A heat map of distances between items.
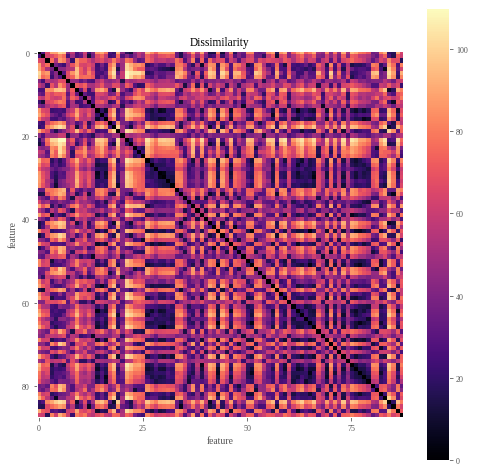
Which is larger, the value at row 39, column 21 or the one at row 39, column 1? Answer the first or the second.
the first
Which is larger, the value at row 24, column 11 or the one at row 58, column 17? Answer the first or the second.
the first
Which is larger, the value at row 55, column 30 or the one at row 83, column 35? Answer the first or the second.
the second
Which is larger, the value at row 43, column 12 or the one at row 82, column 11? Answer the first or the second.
the first
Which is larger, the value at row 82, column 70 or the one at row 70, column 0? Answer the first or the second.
the first
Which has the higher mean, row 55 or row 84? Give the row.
84
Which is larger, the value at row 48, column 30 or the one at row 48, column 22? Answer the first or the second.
the first
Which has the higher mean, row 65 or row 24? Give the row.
24
